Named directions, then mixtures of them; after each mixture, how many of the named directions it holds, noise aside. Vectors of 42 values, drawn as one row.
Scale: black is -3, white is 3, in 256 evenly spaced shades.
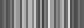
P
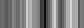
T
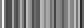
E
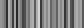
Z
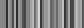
one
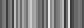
two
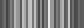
one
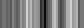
one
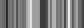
three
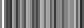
one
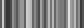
three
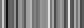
three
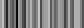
two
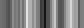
one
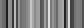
two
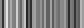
three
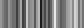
three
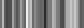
two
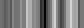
one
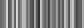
one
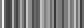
one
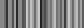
two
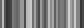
three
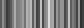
two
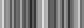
three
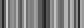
three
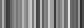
two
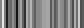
two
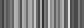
one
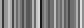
three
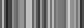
three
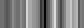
one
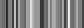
three
